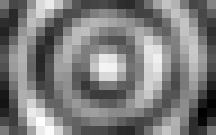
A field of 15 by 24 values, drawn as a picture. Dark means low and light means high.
Concentric rings centre on the centre. No overall slope runs across the table. The bottom right is the ninth with the lowest average. On average the colour sits 50% of the way up the scale.
